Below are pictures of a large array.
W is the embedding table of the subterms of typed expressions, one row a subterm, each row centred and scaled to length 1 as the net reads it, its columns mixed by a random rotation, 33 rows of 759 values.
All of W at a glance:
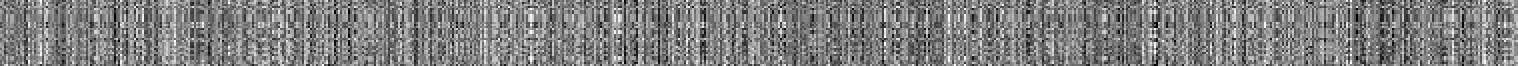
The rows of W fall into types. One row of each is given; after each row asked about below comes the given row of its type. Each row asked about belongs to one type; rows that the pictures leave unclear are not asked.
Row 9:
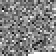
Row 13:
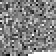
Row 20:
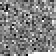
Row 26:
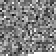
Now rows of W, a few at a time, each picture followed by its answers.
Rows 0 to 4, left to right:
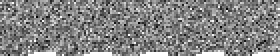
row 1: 26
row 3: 13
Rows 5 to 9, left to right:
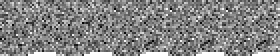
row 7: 9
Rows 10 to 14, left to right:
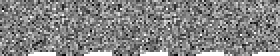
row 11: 13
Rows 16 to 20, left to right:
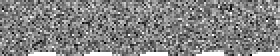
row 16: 9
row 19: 13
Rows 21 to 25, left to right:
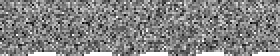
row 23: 26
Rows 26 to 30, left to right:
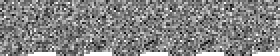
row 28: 9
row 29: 9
